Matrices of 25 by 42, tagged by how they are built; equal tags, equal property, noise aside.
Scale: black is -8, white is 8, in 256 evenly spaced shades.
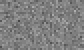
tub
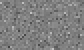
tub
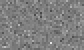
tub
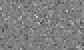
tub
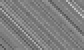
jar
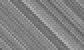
jar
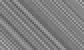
jar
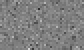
tub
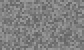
tub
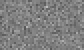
tub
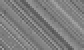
jar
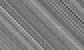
jar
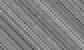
jar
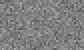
tub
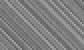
jar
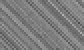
jar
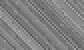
jar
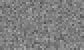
tub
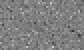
tub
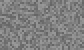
tub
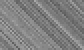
jar
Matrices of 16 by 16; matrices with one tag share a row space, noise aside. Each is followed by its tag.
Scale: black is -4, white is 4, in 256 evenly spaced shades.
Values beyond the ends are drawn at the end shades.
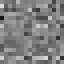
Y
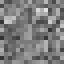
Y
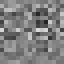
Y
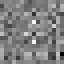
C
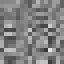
Y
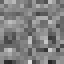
Y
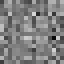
C
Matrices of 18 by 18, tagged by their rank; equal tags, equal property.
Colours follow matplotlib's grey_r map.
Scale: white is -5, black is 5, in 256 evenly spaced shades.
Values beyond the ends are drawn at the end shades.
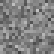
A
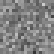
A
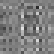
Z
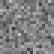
A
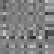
Z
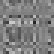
Z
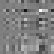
Z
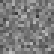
A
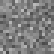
A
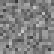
A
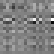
Z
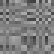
Z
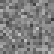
A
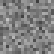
A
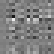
Z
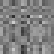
Z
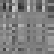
Z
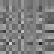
Z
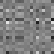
Z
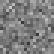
A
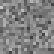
A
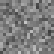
A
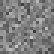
A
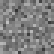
A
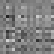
Z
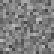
A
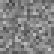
A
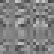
Z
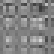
Z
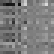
Z
